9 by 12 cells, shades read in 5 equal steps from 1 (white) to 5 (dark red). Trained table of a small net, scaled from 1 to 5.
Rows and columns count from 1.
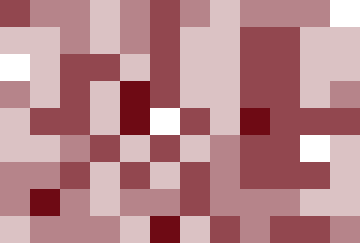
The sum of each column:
22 26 31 23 29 31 25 23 34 34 24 21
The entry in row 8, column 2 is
5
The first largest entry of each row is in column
1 6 3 5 5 4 3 2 6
